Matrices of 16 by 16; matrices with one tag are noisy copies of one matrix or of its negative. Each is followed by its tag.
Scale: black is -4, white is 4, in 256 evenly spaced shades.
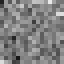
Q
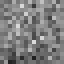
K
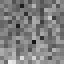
K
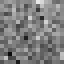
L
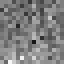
K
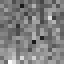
K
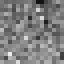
L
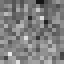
L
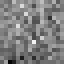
K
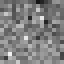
L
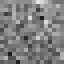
L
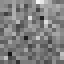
L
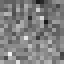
L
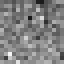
L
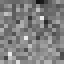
L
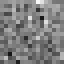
L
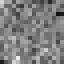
Q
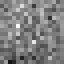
K
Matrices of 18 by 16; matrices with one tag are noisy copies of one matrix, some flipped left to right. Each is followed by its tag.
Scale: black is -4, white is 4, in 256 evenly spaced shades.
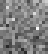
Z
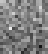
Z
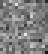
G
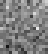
Z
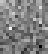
Z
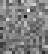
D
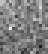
Z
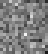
G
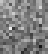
Z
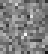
G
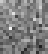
Z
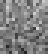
Z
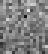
D
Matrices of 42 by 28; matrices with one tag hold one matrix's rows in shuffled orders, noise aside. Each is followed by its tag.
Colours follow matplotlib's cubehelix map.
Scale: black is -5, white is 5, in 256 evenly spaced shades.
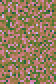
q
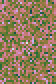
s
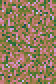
q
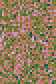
s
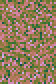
q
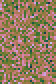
s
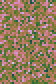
s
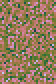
q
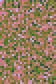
s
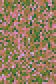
s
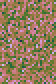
q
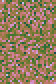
q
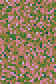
q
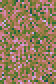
s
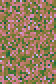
q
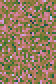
s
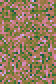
s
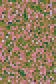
q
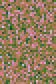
q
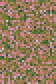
q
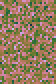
s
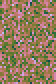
s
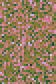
s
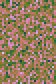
q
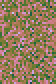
s
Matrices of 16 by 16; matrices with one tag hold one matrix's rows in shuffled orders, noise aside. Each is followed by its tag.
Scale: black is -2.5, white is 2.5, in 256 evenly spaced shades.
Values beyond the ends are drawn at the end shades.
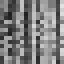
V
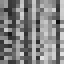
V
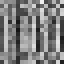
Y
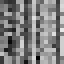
V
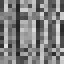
Y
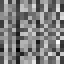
Y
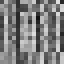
Y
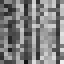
V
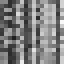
V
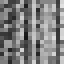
V
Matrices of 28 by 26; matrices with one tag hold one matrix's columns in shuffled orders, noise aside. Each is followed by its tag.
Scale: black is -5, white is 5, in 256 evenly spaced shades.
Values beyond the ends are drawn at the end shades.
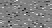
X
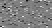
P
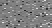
X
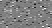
P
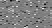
P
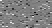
X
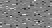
X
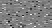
X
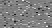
X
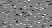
X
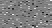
X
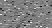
X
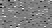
P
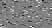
P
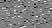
P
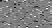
P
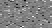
P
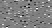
P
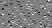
X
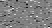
P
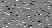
X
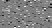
P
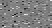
X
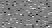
X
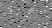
P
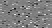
X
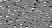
P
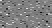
X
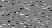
X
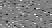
X
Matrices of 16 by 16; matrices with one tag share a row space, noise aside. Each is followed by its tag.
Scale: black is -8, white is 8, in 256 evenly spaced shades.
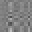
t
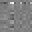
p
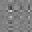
t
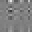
t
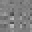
p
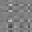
t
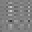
t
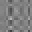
t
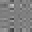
p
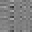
p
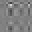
t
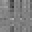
p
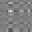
t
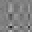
t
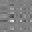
p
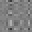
t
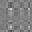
t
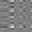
p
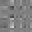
p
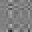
t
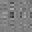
p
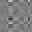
t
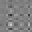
t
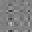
t
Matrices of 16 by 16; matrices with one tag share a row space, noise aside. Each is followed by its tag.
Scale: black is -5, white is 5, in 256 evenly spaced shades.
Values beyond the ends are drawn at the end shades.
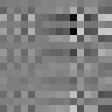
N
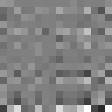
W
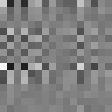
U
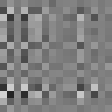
U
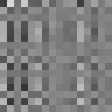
U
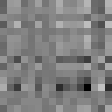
W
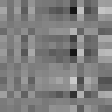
N
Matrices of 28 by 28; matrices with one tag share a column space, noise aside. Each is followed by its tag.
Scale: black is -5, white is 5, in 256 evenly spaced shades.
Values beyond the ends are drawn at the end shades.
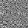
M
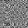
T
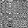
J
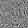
M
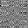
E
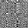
J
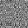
T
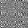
M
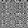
J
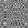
T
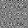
T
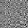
M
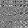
E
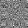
T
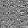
E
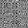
J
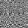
M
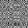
T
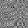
T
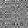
T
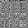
J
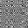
E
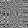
M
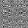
E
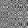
T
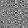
E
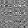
E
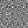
T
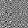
M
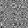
T
